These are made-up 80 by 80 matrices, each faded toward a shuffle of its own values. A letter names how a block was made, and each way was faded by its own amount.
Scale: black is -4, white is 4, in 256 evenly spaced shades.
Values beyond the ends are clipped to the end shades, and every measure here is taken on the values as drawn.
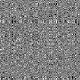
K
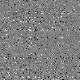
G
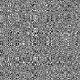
K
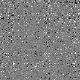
G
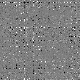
G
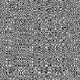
K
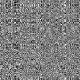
K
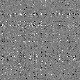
G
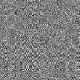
K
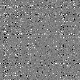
G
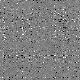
G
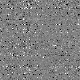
G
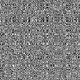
K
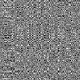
K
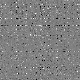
G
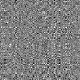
K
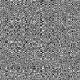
K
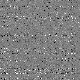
G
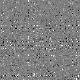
G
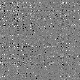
G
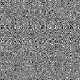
K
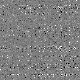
G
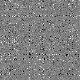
G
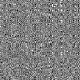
K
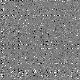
G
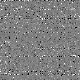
G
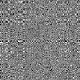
K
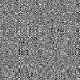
K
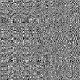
K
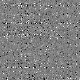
G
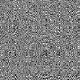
K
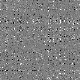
G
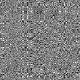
K
